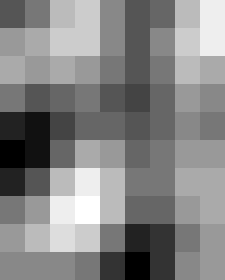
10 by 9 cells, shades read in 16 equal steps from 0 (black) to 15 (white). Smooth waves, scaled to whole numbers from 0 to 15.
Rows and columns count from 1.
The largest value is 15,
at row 8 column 4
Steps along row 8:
up up up down down same up up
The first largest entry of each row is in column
9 9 8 8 8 4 4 4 3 9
